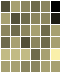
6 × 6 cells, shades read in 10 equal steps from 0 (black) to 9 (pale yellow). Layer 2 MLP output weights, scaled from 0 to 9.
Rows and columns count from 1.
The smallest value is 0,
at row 1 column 6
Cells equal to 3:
3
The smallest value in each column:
3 3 3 4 4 0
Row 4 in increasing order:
3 4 4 5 6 6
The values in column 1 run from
3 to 7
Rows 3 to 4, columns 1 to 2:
5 4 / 4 6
